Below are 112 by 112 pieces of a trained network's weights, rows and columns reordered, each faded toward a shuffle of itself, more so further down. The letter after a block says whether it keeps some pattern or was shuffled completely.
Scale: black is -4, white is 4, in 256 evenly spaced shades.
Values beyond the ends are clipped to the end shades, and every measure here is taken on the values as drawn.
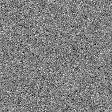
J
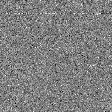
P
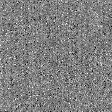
P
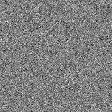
P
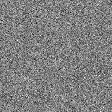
P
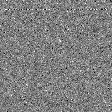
P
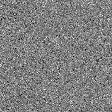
P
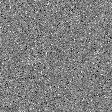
J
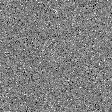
J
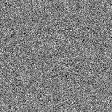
P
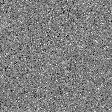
J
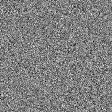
P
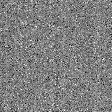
P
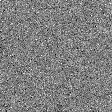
J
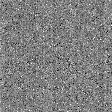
P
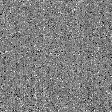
P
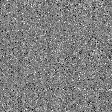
P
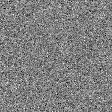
P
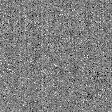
P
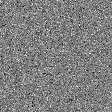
J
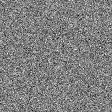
J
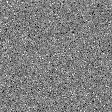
J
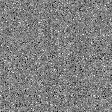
P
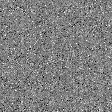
P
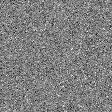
J
